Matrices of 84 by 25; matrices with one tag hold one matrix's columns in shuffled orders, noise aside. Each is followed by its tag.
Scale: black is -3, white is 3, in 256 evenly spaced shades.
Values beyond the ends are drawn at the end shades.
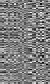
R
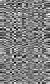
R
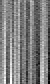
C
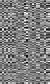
R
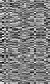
R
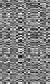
R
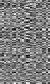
R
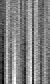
C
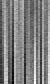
C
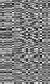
R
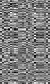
R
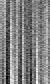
C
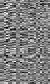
R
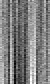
C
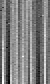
C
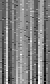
C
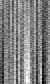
C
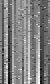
C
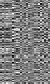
R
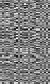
R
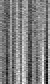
C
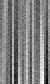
C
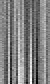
C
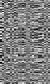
R
